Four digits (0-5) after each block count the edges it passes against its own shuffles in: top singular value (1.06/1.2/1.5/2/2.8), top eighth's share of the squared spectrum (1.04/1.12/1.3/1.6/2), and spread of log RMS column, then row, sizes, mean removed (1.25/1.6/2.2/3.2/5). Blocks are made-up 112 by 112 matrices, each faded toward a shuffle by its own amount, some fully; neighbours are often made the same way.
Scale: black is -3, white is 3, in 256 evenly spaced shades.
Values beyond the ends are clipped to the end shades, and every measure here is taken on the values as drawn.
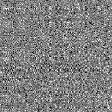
4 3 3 2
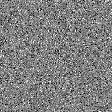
3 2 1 1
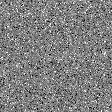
0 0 0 0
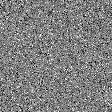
1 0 0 0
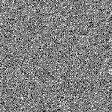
3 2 1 1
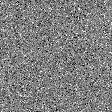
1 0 0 0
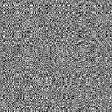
5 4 3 3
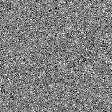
3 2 1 0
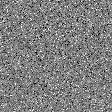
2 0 0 0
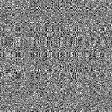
5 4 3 3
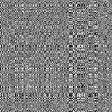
5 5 4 4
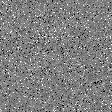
0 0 0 0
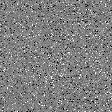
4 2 1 1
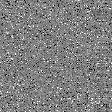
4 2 1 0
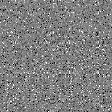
4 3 2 2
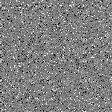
3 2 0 1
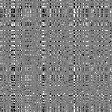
5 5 4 4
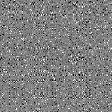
5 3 2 2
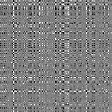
5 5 4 4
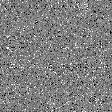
3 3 0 2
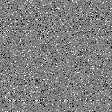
3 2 0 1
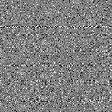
4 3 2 3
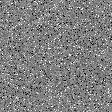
0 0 0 0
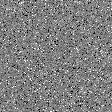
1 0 0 0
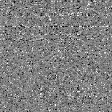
3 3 1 2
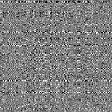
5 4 3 4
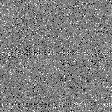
3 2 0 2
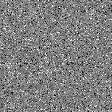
3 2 0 1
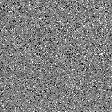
3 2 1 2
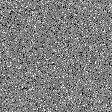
1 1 0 0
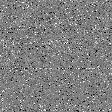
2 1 0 2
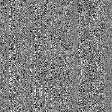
1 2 4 0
